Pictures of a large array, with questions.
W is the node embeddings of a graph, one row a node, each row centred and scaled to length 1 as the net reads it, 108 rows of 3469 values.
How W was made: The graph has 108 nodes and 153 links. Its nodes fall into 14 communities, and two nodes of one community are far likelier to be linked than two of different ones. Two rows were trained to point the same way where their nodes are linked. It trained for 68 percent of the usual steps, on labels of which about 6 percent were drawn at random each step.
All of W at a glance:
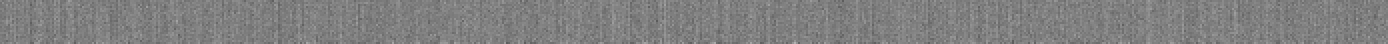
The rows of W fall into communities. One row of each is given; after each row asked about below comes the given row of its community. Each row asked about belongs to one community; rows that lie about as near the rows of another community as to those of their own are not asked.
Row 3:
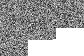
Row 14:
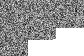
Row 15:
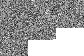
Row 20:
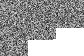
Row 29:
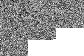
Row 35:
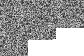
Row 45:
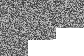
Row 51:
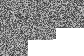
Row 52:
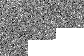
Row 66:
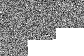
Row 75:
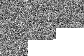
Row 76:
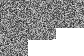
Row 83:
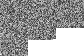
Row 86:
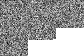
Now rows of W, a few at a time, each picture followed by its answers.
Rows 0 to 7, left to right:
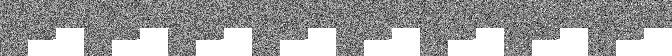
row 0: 29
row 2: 35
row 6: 3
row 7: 52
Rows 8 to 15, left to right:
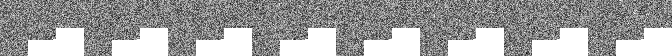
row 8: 14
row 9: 15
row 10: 83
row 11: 52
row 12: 35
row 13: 14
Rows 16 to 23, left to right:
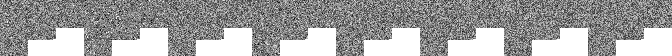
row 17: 75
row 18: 51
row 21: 15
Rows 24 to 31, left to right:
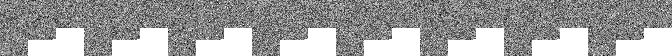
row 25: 15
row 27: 52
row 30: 3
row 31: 76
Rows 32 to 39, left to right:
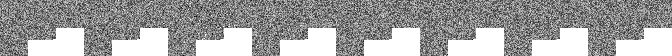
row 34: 45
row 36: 15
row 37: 14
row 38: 3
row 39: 29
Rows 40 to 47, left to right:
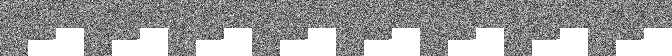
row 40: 20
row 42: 51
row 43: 66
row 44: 15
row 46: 83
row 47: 86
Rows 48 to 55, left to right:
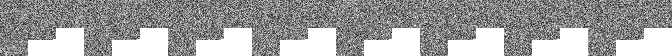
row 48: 76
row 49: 83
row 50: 14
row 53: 35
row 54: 35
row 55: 83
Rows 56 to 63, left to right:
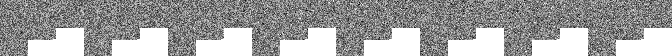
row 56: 51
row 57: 51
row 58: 14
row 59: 75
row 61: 45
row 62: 83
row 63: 20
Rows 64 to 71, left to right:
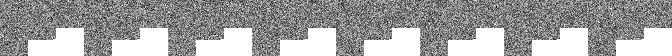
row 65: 29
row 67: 3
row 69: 76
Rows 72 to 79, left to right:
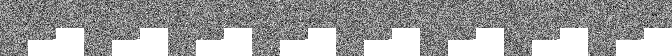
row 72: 45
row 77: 45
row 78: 75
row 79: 29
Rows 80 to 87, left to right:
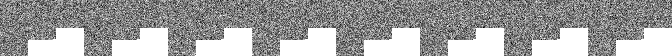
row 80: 35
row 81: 76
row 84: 66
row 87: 20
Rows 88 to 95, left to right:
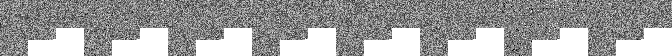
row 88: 20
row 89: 15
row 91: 86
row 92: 29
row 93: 20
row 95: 14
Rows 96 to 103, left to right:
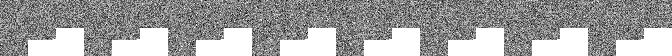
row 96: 83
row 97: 51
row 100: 52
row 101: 45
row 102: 86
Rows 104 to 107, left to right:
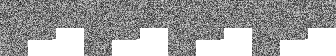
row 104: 66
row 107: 86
